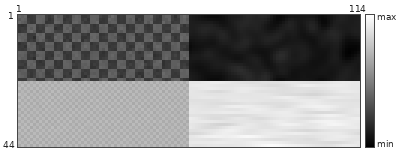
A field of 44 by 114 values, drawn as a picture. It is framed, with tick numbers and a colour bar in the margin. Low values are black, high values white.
The table splits into 2 rows of 2 panels. Panel 1,1: low, checkered. Panel 1,2: very low, blotchy, faint in contrast. Panel 2,1: high, checkered, faint in contrast. Panel 2,2: very high, streaked across, faint in contrast.
